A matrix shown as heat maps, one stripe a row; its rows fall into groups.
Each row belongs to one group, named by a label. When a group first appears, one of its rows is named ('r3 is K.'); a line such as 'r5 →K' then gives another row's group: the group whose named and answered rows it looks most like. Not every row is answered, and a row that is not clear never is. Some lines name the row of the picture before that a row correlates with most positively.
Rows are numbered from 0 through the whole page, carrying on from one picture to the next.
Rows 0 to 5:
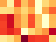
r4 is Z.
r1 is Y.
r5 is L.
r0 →Y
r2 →Z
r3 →Z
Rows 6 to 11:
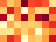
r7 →Z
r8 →L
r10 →Y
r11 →Z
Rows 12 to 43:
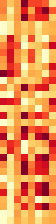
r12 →L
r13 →L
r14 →L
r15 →Y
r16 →Y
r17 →Z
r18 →Z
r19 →Z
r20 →Z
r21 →Z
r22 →Z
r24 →L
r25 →Y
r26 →Z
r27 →Y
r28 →L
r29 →Y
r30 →L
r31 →L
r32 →Z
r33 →Z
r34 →L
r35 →L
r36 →L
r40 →Y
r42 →Y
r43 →Y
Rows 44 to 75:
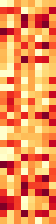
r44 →Y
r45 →Z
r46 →L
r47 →L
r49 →Y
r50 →L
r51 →Y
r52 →L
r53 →Y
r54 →Y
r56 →Y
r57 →Z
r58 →Z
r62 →Y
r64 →Z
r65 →Y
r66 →L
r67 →Z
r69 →L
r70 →L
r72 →Z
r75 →Y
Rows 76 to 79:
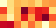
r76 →Y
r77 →L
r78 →L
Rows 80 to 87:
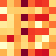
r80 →L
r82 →L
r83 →Y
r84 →L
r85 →Z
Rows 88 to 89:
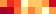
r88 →Z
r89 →Z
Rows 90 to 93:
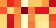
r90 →Z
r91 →L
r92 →Z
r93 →Z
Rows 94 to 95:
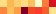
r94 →Y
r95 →L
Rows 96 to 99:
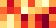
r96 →Z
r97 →Z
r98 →L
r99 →L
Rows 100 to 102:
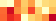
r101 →Z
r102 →Z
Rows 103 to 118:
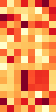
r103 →L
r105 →Z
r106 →L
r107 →Z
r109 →Y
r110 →Y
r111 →Z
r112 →Y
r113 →L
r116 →Y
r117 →L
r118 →Z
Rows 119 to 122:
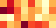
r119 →Z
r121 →Y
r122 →L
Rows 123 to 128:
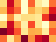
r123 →Z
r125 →Y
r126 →Z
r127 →Z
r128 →L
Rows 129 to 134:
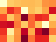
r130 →Z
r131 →L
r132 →Z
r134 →L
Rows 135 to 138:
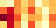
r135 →Y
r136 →Z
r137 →Z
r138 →Z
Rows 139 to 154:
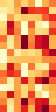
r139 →Y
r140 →L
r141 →Y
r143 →Z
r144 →L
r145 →L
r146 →Y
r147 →Y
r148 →Z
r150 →L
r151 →Y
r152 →Z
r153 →L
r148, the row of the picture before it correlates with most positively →138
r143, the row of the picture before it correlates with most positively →138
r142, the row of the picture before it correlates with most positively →138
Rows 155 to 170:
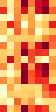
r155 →L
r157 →Y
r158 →Z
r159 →Y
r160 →Y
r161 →L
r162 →L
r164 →L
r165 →L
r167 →Y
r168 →Y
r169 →Y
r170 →L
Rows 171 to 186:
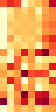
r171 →Z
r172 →Y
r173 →Y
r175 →Y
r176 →Y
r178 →L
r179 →Y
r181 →L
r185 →L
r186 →Y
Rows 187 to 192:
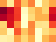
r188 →Z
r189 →Z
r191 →Y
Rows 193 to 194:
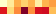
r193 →Y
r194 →L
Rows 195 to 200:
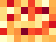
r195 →Z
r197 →Z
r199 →L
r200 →Y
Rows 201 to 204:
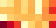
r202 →Y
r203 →Y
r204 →Z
